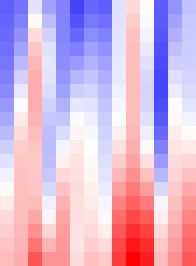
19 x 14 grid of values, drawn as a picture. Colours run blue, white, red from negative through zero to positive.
Ninth with the lowest average: top middle. Ninth with the highest average: bottom right. Grain: streaks running down. Slope: up to the bottom.
